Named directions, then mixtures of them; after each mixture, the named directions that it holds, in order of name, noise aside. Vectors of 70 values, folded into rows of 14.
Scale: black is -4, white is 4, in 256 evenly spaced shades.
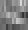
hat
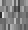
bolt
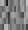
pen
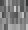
bolt, hat, pen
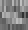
bolt, hat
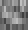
bolt, hat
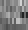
hat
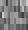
bolt, hat, pen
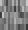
bolt, hat, pen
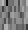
pen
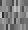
bolt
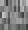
bolt, hat, pen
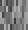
bolt, pen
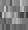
bolt, hat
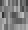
bolt, hat, pen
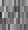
bolt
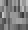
bolt, hat, pen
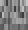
bolt, hat, pen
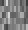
pen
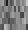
pen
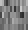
bolt, hat, pen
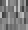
bolt, pen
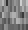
hat, pen
